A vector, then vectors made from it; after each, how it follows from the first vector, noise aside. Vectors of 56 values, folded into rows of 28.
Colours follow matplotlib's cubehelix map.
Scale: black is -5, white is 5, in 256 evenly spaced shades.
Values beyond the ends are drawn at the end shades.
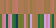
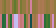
negated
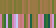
negated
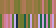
sign-scrambled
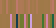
partly zeroed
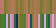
sign-scrambled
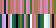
scaled up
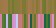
negated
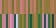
sign-scrambled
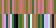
scaled up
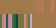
partly zeroed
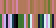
scaled up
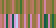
sign-scrambled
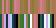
scaled up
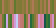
negated
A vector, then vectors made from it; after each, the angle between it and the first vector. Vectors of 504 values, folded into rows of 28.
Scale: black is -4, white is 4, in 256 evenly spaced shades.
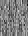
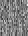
nearly opposite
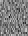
orthogonal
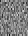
orthogonal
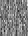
nearly opposite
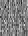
nearly opposite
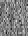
partly aligned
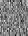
partly opposed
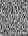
orthogonal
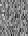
orthogonal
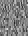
partly opposed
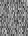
partly opposed
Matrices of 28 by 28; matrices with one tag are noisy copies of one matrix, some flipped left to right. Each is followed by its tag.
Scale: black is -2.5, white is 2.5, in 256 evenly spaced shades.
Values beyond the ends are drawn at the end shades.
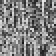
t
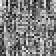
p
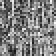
t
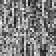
t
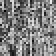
t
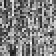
t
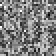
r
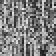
t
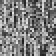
t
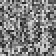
r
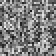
r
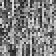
t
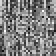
p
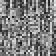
p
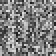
r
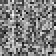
r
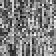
t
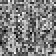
r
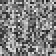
r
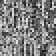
t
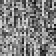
t
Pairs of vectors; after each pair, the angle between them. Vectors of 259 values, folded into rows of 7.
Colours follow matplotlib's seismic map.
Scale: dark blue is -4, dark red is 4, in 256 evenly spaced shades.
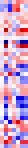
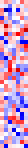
partly aligned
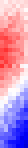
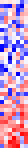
partly opposed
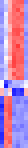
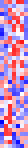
partly aligned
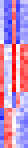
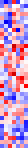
partly aligned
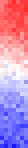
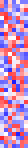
orthogonal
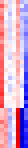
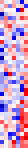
partly opposed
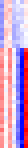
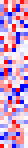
orthogonal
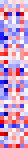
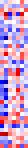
nearly parallel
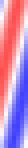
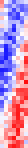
nearly opposite
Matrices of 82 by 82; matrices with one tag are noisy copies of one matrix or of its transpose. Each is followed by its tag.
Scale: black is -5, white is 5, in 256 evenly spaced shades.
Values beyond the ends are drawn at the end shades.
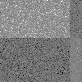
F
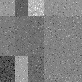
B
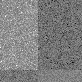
F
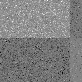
F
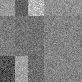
B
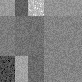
B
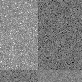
F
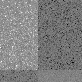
F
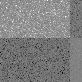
F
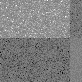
F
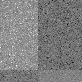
F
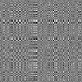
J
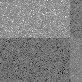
F
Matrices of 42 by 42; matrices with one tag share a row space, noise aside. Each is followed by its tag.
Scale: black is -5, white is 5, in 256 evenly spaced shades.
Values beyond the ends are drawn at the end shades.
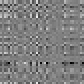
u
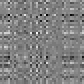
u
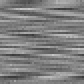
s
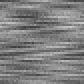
s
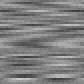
s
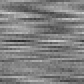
s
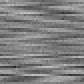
s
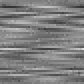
s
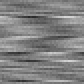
s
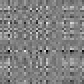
u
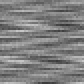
s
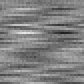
s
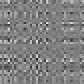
u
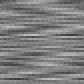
s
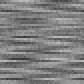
s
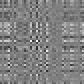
u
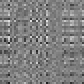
u
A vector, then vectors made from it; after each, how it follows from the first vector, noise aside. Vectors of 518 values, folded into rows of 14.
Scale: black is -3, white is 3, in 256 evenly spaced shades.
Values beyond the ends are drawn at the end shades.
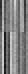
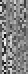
sign-scrambled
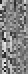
sign-scrambled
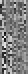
sign-scrambled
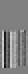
partly zeroed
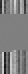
partly zeroed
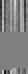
partly zeroed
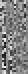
sign-scrambled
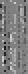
partly zeroed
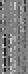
partly zeroed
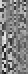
sign-scrambled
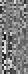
sign-scrambled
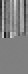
partly zeroed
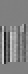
partly zeroed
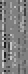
partly zeroed
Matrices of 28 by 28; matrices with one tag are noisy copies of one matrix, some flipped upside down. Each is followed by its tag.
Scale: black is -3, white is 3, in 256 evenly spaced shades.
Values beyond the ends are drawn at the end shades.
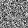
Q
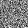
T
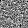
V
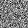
T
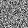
T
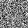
Q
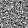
V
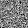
V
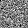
V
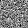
V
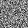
T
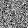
Q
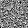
V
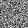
T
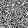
Q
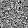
V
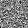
V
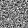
V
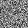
T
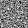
V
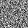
T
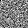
V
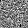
V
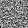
V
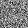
T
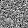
V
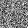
Q
